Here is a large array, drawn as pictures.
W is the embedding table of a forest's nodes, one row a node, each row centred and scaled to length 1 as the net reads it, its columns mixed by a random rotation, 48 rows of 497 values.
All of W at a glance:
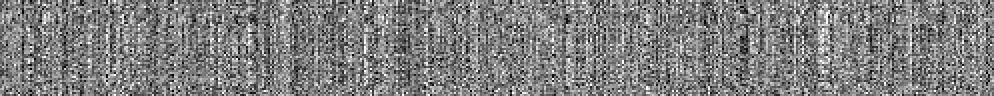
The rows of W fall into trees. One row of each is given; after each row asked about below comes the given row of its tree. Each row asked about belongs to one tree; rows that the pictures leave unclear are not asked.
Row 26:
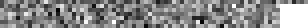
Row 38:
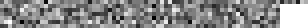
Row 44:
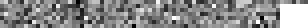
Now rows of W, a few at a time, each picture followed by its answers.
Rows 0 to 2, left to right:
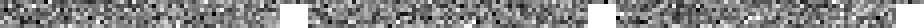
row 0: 38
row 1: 38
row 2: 44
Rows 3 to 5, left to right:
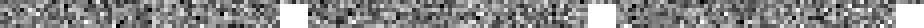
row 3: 26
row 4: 38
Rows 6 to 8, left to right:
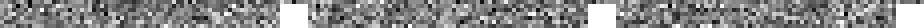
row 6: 26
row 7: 44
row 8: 44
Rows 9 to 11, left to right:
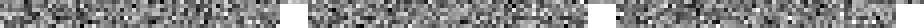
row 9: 44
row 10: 44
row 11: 44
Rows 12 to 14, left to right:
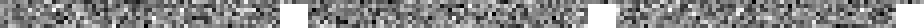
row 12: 26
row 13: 38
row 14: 26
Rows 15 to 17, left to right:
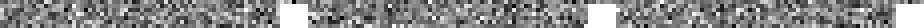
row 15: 26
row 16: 44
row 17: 26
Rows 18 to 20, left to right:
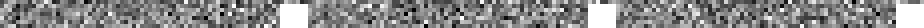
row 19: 26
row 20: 26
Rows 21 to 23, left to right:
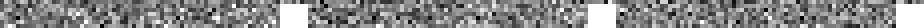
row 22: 38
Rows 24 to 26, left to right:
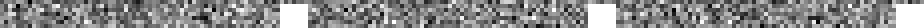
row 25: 26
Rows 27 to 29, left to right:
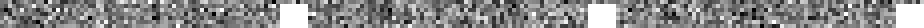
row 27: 38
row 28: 44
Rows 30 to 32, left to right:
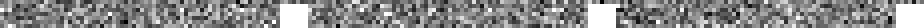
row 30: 26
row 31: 26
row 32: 38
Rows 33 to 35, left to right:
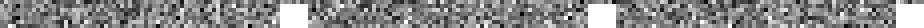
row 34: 38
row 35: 26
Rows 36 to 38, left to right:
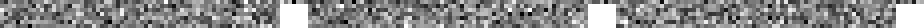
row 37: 38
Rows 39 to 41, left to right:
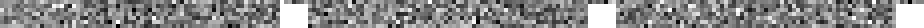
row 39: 26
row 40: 38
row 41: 26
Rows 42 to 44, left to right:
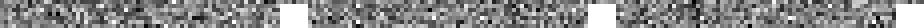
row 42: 26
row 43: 44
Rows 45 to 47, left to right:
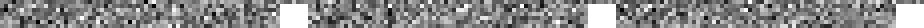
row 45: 38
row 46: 44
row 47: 38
